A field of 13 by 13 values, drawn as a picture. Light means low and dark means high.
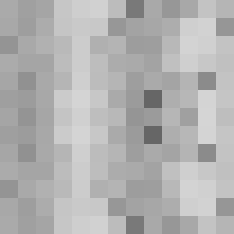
Average level on the scale: 30%. Stripes: upright, repeating 2 times. Odd rows or columns: none. Mirror symmetry: top to bottom.
